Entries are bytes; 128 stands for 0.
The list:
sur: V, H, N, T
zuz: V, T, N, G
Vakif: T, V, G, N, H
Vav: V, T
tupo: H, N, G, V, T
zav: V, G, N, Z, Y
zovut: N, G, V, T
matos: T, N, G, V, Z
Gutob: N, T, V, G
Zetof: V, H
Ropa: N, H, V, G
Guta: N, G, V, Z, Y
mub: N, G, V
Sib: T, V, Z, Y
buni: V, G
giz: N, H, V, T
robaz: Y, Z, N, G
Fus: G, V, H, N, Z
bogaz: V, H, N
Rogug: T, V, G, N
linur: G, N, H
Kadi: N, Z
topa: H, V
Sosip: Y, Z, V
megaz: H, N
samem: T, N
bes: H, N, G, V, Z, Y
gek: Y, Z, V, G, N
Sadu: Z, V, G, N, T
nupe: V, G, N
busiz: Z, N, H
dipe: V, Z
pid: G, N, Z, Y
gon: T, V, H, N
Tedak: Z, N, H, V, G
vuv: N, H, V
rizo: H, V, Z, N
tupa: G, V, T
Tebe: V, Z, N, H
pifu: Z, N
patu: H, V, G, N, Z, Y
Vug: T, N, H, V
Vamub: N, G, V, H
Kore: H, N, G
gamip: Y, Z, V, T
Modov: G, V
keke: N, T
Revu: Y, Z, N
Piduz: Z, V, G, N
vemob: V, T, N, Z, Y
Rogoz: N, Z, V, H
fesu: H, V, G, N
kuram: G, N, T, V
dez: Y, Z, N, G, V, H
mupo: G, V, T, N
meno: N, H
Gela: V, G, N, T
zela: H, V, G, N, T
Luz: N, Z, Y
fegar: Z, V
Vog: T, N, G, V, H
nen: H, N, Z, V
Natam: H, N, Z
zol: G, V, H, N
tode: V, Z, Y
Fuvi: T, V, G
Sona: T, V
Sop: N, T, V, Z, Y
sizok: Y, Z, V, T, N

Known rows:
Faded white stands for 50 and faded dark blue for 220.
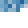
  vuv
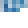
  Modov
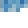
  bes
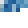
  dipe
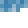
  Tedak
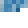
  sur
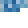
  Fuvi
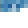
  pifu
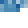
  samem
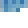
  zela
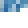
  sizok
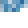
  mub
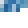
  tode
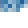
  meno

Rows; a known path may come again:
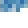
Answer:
nen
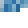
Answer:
vemob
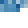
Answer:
samem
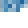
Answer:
vuv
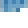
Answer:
zela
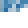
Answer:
Revu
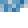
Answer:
mub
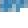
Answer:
Tedak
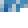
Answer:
Sosip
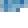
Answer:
fesu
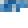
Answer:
fegar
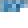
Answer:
Sop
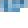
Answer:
zol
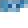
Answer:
Kadi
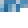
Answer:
gamip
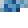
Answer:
Vav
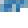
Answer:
Tebe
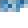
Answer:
meno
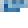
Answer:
buni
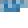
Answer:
Rogug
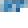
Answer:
bogaz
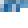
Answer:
tode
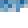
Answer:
megaz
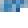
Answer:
sur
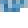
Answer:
mupo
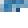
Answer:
Zetof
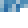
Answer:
sizok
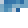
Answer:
topa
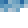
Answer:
Kore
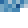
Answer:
keke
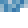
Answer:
zovut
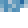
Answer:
Vamub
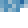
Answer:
Ropa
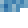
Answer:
Piduz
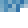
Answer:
giz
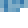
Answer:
Fus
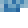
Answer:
zuz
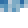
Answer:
linur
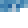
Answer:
pifu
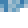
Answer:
pid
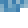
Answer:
Vog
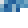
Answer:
dipe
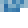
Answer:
Gela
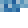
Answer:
Fuvi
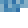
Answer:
Vakif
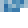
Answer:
nupe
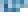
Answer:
Modov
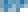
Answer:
bes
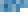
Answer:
Sadu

